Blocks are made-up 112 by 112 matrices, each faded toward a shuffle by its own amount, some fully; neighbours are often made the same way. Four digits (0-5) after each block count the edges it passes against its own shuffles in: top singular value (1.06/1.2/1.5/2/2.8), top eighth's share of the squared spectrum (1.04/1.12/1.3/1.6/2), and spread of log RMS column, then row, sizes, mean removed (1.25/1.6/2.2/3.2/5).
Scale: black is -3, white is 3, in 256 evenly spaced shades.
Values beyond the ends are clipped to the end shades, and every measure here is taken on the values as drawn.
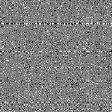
4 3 1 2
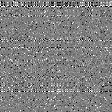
5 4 2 3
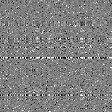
5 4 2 3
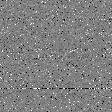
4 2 0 1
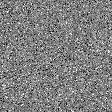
0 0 0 0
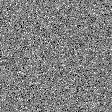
0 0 0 0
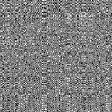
5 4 3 3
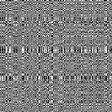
5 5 4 4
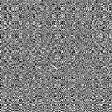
5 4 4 4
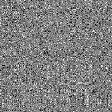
4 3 2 2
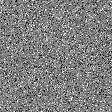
0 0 0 0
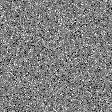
1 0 0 0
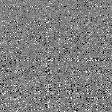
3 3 3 3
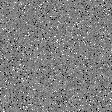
0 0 0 0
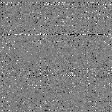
3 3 2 3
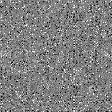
4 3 2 1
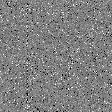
3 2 1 0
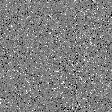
2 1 1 0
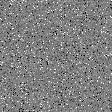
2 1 0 0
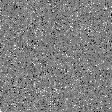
2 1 1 0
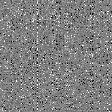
4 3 2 1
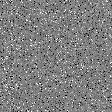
2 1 1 0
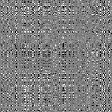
5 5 4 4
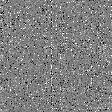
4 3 2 1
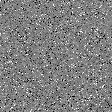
2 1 0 0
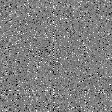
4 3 2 1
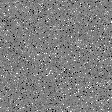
0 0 0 0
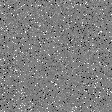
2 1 0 0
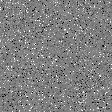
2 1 0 0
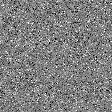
0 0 0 1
